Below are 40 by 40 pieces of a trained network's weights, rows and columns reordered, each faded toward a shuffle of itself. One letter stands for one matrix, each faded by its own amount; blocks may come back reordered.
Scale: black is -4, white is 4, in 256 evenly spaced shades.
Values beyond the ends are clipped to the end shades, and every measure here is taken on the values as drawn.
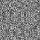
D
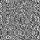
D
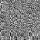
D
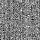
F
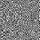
D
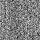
F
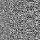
D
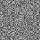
D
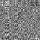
D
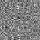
D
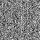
F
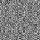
D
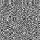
D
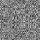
D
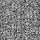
F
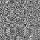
D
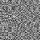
D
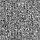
F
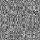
D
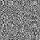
D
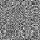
D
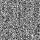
F
